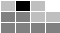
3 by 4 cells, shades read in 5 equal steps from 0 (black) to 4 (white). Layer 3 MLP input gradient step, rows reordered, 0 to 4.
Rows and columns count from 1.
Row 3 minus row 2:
0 0 -1 -1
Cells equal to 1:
0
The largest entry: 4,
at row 1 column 4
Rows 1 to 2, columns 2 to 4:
0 3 4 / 2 3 3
